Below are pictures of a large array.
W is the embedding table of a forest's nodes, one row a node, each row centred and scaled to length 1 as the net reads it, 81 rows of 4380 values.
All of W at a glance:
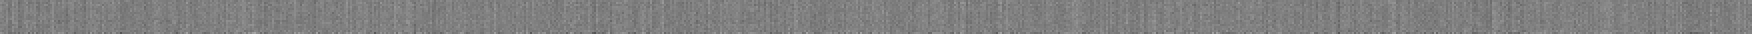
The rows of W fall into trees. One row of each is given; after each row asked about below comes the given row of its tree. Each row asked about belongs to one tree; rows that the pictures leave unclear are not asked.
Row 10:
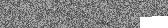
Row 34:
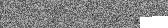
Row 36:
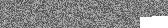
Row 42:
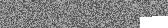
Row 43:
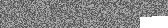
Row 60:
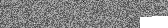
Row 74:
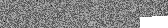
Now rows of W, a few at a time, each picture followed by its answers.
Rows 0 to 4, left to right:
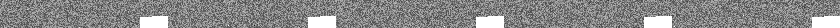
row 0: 60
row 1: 42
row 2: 36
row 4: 43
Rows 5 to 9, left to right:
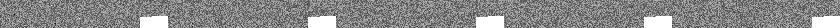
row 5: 43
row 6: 36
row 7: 36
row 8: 36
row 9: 43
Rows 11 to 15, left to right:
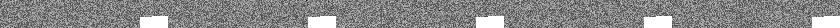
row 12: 34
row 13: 74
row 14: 10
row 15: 43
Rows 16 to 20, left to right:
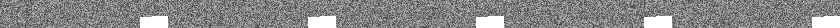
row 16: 60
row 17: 36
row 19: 36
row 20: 36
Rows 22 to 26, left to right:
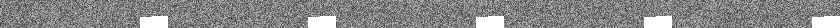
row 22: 60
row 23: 60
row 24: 34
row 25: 36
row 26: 34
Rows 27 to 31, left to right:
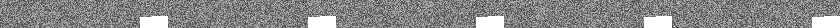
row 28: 60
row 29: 36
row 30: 60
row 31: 43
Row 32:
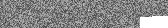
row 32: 34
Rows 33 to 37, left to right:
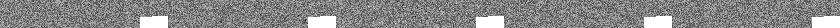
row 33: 42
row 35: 74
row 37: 60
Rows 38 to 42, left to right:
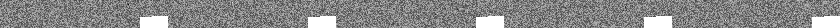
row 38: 60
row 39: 10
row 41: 74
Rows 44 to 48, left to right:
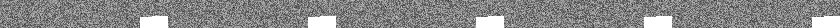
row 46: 10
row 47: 42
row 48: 74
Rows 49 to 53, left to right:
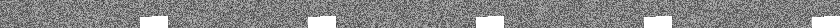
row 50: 34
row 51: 60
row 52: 60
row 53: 34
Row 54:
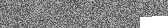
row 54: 60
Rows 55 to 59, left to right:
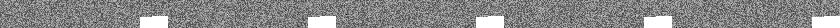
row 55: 43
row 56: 60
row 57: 60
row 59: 42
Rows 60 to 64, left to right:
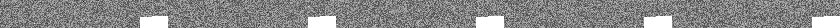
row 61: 43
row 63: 36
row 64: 36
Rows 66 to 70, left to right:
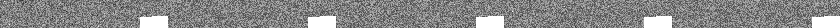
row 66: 43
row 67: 36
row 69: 34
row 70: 34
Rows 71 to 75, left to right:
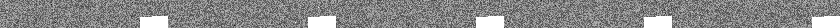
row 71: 74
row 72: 36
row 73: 60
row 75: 34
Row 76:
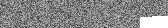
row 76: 43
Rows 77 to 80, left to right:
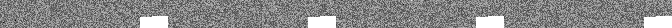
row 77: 43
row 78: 10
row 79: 34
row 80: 36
